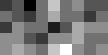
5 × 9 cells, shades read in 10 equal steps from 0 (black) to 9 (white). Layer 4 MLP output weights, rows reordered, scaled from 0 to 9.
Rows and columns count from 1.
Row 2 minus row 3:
2 -2 -2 0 5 1 -2 -3 -1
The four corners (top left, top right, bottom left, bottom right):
2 3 5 5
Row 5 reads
5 6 5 4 7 9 5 4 5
